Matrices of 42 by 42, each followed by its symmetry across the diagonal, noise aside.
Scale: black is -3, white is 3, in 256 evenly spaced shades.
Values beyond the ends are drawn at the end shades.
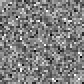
symmetric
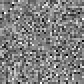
antisymmetric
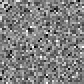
symmetric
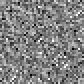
symmetric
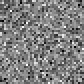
symmetric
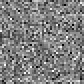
antisymmetric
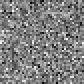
antisymmetric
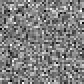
antisymmetric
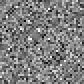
symmetric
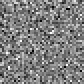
antisymmetric
